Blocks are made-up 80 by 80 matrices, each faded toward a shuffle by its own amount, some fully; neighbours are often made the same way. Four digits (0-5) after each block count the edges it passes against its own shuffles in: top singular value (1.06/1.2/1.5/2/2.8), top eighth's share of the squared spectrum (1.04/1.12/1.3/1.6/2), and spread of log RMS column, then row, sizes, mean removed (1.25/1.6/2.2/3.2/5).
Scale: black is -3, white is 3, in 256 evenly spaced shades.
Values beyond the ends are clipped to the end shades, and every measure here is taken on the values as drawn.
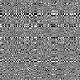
5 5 3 4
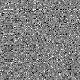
4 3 1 2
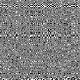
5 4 2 3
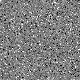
2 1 0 0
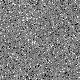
1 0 0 0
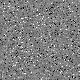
0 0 0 0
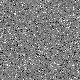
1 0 0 0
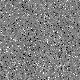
2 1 0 0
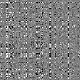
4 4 4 3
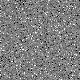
2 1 0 0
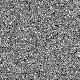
0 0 0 0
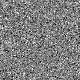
2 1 0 0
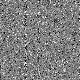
1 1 2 0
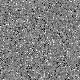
0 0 0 0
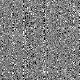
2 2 3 0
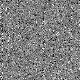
1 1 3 0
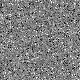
0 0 0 0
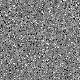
0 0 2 0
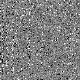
1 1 2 0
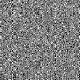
4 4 2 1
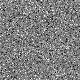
0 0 0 0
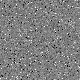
0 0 0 0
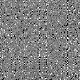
4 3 2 1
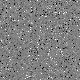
1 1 0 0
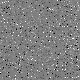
2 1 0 0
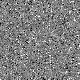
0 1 0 0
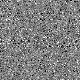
2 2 0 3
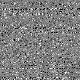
3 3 0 3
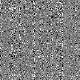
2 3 3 2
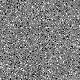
2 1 0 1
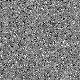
3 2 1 1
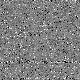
1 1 0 1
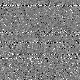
2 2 0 3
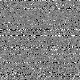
2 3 0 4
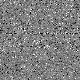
1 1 0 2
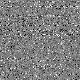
1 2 0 3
